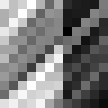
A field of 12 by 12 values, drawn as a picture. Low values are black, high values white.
Roughest part: centre. Average level on the scale: 50%. Ninth with the highest average: top left. Seam: vertical, 60% of the way across, the left part higher.
